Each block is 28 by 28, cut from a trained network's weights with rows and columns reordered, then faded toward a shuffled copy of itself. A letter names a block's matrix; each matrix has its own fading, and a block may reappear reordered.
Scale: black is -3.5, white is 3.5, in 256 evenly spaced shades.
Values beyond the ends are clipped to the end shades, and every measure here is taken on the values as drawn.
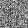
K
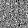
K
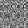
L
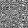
L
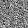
K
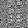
L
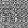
L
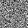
K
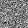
K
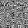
L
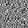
L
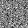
K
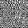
L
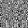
L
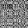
L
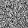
K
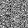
K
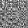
L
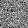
K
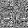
L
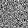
K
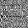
L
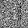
K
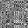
L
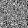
K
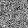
K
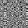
L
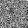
K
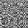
L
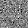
K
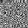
L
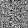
K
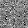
K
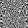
L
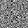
L
